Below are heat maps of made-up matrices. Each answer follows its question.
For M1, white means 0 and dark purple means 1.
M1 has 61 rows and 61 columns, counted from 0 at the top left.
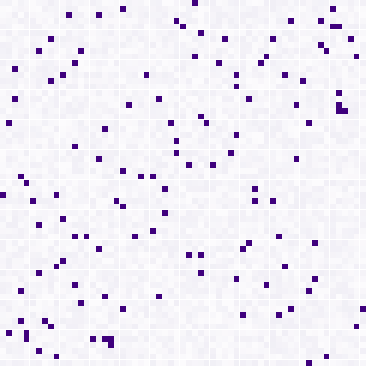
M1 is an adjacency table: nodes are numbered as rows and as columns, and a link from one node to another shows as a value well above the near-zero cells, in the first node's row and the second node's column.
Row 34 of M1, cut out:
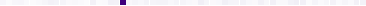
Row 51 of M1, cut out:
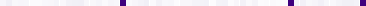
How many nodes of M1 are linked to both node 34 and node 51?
1
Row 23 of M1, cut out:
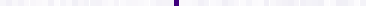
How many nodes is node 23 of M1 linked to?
1
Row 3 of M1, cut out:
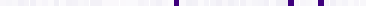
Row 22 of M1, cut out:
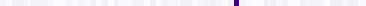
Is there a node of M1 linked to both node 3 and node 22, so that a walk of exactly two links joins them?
no
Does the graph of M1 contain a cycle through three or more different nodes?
no
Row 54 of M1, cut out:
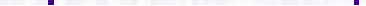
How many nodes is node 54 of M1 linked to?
2
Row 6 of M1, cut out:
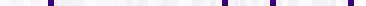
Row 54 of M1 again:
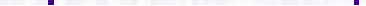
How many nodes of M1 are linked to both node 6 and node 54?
1
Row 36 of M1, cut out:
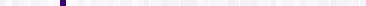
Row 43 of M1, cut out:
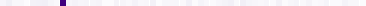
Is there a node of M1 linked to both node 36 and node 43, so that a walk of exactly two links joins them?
yes
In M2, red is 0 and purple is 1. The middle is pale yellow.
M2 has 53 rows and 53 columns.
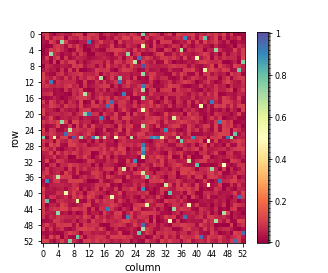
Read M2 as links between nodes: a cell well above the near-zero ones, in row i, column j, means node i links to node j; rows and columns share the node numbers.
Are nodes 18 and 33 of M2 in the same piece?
no
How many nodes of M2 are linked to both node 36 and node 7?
0
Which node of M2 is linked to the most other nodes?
node 26
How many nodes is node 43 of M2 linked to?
2
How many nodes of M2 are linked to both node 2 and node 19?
0
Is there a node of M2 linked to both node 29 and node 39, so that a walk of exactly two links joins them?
yes
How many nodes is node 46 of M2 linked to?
2
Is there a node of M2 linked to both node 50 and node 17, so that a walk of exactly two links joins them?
no
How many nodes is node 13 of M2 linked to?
1
